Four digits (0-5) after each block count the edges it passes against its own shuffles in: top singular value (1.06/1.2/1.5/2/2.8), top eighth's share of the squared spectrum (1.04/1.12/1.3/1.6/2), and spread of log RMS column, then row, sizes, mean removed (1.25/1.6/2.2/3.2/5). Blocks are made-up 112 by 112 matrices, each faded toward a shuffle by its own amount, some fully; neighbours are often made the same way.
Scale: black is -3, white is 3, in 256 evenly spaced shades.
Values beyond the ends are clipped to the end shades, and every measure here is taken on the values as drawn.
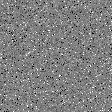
0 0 0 0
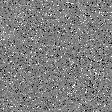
2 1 0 0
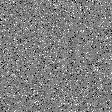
0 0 0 0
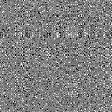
5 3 2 2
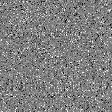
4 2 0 1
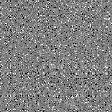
4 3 2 2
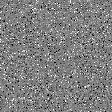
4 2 1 1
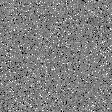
2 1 0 0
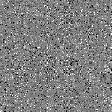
4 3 2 1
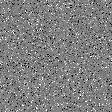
2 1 0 0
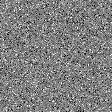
2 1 0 0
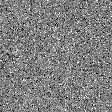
1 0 0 0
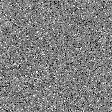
2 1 0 0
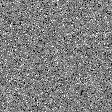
0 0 0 0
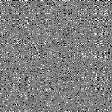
4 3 2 3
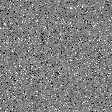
2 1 0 0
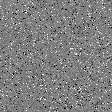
0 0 0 0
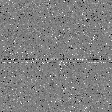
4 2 0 1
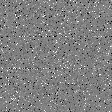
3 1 0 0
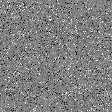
2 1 0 0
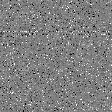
3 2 0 1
